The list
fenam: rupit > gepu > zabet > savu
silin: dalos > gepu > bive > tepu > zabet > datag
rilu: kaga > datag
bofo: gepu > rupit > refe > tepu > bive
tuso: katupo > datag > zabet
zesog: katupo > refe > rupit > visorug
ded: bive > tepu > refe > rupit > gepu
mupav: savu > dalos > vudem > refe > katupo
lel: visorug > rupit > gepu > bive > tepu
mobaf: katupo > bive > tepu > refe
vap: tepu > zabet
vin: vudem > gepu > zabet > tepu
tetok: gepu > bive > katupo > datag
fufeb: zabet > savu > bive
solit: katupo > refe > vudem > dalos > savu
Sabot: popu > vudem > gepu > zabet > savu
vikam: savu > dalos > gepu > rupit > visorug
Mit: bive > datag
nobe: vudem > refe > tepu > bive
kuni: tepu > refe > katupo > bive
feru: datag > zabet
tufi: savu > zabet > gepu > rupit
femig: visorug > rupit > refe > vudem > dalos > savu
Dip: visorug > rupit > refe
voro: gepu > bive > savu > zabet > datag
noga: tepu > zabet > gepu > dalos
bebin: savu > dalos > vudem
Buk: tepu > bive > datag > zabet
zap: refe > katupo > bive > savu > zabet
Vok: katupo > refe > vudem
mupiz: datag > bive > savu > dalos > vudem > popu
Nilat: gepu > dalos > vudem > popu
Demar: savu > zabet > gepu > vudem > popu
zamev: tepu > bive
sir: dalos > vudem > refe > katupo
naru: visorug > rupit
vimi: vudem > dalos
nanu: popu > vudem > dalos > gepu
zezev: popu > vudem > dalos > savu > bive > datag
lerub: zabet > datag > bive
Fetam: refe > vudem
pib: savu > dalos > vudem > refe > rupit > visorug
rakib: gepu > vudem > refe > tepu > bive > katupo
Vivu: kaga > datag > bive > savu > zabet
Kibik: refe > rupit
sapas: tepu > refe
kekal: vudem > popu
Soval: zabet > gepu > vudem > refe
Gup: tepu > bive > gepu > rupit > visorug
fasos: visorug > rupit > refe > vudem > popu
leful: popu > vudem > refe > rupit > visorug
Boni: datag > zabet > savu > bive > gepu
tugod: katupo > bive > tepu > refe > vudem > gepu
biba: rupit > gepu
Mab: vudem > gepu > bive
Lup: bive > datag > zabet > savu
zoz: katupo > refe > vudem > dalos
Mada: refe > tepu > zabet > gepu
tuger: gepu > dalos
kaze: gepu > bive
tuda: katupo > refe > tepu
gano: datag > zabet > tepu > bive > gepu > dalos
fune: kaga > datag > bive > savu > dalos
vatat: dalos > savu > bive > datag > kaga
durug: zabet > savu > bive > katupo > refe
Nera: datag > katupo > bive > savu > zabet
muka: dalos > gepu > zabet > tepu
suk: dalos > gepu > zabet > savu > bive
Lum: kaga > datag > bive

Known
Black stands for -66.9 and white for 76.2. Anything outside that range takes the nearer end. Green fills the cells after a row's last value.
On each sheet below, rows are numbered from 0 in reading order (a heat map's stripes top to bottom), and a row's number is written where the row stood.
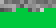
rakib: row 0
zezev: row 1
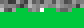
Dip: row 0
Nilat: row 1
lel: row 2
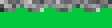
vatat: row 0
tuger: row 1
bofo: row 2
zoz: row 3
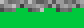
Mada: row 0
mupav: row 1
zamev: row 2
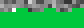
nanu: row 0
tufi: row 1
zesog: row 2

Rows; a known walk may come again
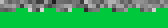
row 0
ded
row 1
fasos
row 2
Fetam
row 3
vatat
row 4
mupiz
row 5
zezev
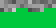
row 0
Sabot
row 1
rakib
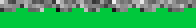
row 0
tufi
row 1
zoz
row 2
gano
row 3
Dip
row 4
silin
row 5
muka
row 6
Mada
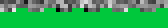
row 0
leful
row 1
biba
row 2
Nera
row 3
Boni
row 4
sir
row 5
fenam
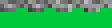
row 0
tuda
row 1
kuni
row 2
Soval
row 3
Demar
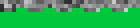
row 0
Vivu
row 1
Gup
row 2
zesog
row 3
Mab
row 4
tuger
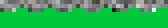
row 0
bebin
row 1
zamev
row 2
bofo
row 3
lel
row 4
tetok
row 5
Nilat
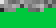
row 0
noga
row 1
nobe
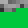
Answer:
vap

